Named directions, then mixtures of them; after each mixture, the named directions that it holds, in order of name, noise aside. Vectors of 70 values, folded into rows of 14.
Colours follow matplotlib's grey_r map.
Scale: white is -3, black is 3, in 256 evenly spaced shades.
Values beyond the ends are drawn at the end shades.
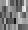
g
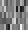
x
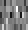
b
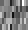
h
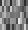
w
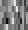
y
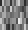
w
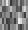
g, w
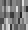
b, h, w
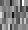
h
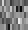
g, w, x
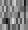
w, x, y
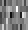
b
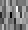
b, g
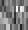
x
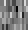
b, y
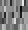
b, h, x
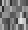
g, w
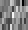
h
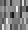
b, h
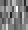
b, y
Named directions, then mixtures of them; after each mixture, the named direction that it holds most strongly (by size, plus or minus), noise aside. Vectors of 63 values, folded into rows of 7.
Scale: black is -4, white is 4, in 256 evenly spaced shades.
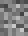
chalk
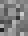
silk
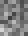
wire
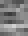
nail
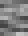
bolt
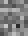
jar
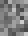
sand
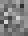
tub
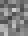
wire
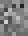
tub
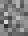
tub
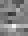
nail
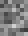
sand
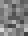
wire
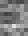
nail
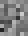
silk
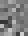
silk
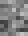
bolt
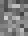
chalk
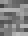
bolt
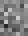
tub
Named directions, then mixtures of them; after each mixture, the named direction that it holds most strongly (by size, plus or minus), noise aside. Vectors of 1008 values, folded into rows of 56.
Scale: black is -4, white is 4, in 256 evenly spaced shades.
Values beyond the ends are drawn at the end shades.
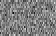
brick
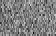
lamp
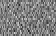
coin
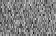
lamp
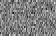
brick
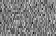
lamp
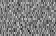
coin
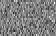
coin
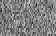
lamp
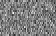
brick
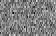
brick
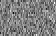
brick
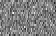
brick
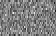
brick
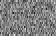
brick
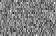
brick
